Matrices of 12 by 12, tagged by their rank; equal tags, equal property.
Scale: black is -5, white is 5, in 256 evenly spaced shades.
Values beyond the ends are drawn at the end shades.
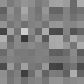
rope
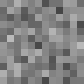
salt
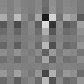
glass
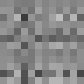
rope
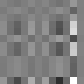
glass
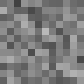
salt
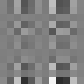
glass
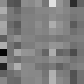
rope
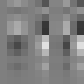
glass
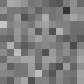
salt
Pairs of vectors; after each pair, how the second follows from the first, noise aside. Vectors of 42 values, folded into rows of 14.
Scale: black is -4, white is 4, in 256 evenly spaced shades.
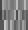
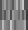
reversed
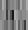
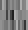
copied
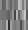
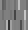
partly zeroed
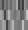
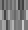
copied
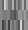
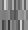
copied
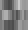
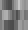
copied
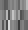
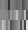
wrapped around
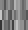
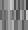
reversed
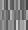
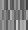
copied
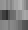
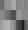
wrapped around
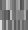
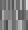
reversed
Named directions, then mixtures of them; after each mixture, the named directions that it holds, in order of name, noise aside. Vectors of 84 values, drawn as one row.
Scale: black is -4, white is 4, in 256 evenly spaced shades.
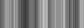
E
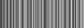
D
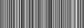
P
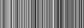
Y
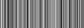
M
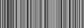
D, M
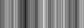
E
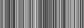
E, P, Y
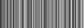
D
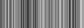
D, E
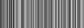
D, P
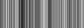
E, P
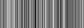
E, Y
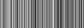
Y
